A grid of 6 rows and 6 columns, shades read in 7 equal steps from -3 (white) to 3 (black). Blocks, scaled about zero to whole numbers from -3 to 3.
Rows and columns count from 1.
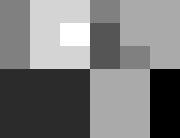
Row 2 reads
0 -2 -3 1 -1 -1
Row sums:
-6 -6 -4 7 7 7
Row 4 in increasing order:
-1 -1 2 2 2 3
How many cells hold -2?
5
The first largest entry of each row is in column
1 4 4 6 6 6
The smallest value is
-3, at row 2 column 3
